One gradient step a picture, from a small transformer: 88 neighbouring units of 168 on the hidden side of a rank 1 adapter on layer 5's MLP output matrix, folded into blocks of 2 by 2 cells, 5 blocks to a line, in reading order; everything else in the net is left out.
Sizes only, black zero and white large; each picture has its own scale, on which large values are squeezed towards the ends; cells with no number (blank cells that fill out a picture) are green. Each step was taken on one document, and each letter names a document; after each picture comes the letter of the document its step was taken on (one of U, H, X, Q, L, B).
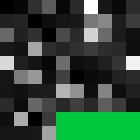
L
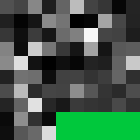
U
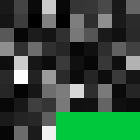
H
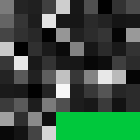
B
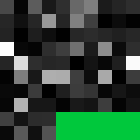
B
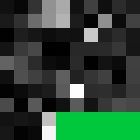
U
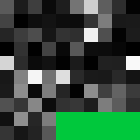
L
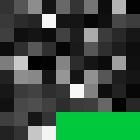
H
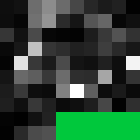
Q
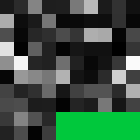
B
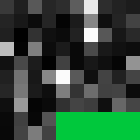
Q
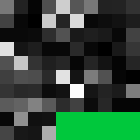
B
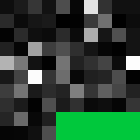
L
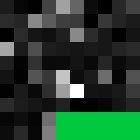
U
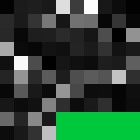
B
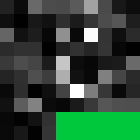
Q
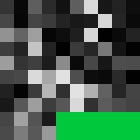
L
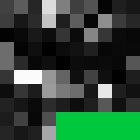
H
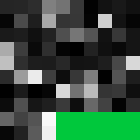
H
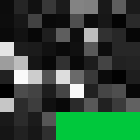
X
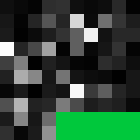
H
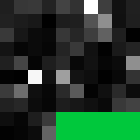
L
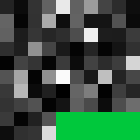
Q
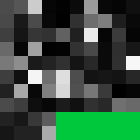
L
